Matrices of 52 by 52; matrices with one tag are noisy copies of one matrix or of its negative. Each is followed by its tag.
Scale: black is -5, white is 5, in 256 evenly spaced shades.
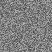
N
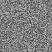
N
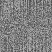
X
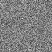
N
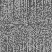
X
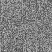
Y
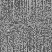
X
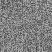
Y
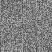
Y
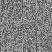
Y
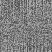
X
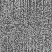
X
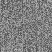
Y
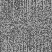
X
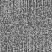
X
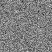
N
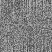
X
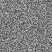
N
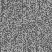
Y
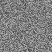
N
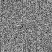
Y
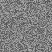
N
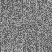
Y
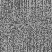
X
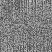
X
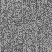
Y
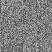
Y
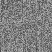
Y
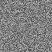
N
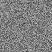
N
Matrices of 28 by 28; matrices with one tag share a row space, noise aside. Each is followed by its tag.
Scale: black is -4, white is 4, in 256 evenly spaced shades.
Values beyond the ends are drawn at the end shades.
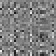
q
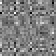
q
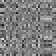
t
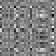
q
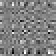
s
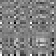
q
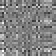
t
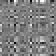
q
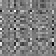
q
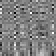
q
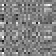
t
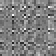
s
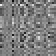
s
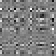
q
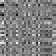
t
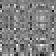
q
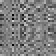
s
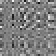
s
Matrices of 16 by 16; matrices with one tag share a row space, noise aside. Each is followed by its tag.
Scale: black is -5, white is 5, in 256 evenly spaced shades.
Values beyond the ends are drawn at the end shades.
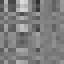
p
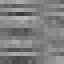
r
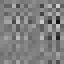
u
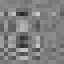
p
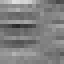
r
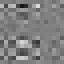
p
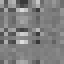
p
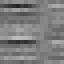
r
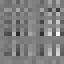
u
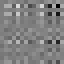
u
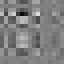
p
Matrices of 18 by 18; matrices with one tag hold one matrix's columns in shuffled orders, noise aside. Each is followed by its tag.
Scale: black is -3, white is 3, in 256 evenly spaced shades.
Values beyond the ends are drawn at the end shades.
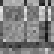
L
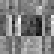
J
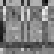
L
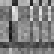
L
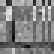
L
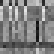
L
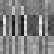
J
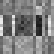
J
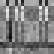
L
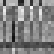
L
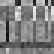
L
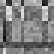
L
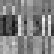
J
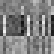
J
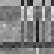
L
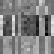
J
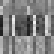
J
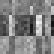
J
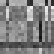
L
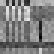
L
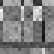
L
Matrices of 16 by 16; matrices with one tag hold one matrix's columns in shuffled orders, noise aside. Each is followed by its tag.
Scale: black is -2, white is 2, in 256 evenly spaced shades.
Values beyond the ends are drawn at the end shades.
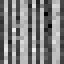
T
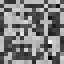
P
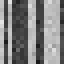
T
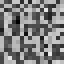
P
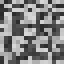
P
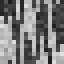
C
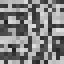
P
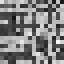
P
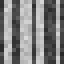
T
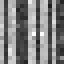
T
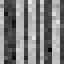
T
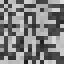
P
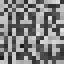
P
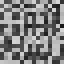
P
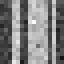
T
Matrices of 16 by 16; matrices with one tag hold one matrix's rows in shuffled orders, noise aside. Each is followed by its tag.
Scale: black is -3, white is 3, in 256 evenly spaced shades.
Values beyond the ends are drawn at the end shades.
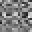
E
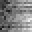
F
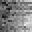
F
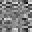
E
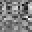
E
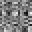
E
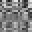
E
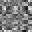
E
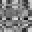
E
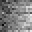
F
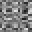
E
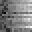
F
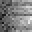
F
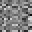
E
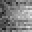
F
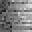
F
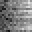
F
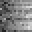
F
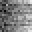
F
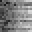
F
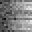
F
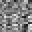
E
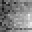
F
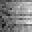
F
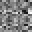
E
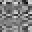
E
